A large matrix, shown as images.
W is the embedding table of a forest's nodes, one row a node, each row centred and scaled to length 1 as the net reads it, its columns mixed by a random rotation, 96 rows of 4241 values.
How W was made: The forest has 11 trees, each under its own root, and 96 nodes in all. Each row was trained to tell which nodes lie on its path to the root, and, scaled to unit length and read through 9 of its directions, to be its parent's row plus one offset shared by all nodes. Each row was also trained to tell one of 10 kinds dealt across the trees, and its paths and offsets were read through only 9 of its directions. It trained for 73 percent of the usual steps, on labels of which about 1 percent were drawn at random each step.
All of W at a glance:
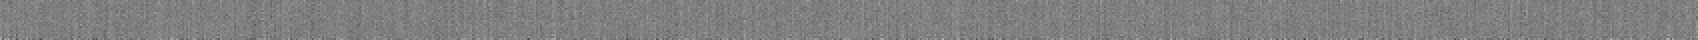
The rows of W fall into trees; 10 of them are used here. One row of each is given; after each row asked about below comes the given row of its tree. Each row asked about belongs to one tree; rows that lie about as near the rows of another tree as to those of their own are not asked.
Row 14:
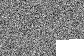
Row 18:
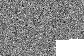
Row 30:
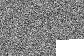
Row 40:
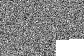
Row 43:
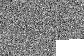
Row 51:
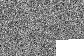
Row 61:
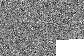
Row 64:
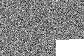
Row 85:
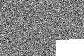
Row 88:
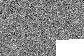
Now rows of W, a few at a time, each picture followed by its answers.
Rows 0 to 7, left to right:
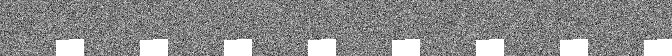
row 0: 85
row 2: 40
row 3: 40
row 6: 14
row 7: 18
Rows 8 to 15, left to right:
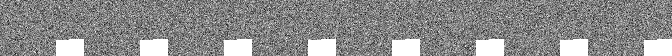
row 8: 14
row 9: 18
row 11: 64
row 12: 64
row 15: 88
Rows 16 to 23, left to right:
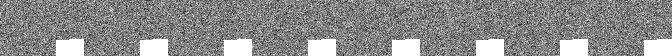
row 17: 51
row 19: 14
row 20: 30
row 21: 88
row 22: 18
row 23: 61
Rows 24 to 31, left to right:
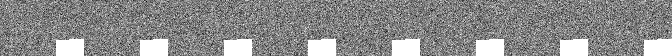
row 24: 64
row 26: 85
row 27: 40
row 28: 88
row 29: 51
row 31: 64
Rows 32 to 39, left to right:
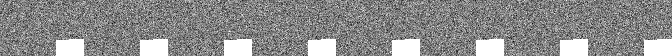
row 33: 30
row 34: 61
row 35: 40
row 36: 51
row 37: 14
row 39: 30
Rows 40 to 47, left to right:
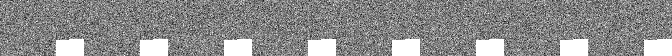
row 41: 40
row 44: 64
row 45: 40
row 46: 61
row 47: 30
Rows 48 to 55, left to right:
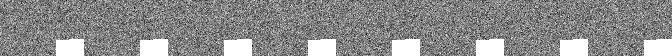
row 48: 64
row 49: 43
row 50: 18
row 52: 51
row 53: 40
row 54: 14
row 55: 51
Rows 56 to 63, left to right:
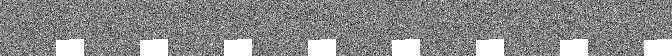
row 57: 61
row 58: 64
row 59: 14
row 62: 88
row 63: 61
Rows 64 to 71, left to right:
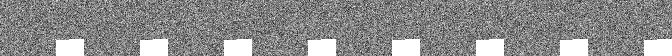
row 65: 61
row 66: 51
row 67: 85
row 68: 61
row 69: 14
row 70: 51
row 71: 61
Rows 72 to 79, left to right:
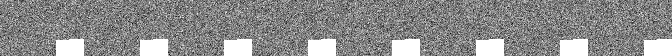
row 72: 64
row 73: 14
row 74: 18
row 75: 14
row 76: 51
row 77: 18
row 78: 18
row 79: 88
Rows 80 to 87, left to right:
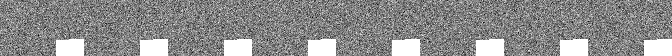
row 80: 64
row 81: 61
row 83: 40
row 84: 40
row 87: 61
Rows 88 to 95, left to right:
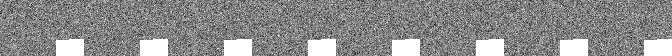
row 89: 18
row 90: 51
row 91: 40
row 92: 14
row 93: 51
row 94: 18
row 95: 18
